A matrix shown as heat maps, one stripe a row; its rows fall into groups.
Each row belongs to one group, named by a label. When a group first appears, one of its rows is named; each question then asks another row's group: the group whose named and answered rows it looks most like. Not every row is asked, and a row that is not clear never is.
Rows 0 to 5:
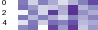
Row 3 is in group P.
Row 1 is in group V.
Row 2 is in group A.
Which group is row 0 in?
P
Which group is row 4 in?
A
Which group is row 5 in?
A
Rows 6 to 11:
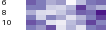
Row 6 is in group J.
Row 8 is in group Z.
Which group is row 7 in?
V
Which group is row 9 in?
P
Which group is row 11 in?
P
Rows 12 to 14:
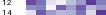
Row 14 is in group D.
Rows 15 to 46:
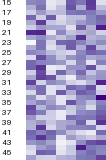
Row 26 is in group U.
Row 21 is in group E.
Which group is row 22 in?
V
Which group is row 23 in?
A
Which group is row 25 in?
J
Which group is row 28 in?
E
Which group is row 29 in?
A
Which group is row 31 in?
P
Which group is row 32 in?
E
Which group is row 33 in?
A
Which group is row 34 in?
Z
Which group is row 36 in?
P
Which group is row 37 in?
J
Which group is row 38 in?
Z
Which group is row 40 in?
E
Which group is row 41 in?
P
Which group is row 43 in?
J
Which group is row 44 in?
V
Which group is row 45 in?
U
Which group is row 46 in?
Z
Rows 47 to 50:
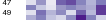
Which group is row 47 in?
A
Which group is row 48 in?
Z
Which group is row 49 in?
D
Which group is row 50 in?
V
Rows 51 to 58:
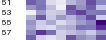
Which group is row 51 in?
J
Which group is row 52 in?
E
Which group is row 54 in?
E
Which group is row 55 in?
Z
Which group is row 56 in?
Z
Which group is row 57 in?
U
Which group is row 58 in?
Z
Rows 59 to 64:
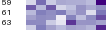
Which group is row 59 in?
D
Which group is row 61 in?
D
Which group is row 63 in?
E
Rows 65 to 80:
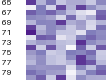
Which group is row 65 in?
P
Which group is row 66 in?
A
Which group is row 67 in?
P
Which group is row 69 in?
A
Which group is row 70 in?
P
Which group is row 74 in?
P
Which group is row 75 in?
E
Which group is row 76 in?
V
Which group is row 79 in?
J
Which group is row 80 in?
A
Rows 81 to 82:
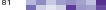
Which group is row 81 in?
D
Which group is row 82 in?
Z
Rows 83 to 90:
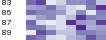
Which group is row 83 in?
E
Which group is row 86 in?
V
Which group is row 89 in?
U
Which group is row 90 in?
J
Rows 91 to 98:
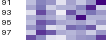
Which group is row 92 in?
E
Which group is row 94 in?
V
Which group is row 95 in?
U
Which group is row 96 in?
E
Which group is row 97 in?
U
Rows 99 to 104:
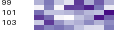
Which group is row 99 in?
E
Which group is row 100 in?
A
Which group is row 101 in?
Z
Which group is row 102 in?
J
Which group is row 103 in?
U
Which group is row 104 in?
P
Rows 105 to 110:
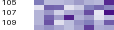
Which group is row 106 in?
U
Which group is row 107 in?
D
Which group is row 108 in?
A
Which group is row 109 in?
D
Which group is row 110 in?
V
